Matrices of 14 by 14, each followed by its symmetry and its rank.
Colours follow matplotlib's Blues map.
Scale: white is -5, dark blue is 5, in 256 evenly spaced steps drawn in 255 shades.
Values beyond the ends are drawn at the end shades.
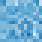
neither, rank three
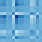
symmetric, rank one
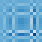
symmetric, rank one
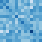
symmetric, rank three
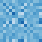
symmetric, rank three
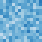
neither, full rank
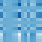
neither, rank one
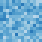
neither, full rank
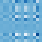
neither, rank one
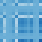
symmetric, rank one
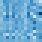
neither, rank three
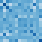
symmetric, rank three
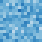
neither, full rank
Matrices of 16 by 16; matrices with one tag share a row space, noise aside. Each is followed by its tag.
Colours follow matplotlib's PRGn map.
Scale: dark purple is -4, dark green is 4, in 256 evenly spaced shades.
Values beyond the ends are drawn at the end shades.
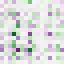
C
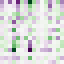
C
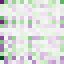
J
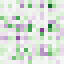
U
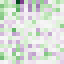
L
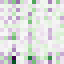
C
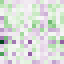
J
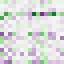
J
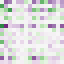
J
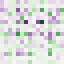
U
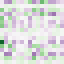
J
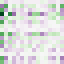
J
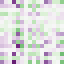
L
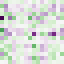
J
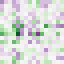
L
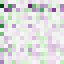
J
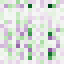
U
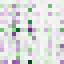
C
